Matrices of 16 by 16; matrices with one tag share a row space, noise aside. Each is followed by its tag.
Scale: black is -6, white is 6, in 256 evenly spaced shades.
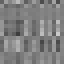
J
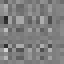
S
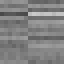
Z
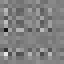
S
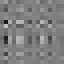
S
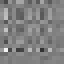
S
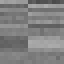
Z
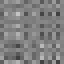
J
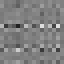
J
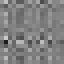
S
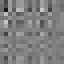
S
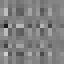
S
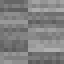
Z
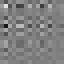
S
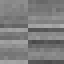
Z
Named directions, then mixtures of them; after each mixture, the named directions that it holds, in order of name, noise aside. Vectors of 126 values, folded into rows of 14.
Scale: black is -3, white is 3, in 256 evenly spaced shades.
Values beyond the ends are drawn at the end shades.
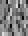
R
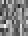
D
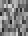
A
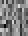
D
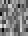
A, D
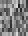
A, R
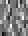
R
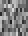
A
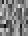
D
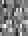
A, D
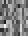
D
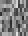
A, R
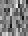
A, R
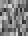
A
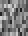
A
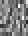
D, R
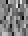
R
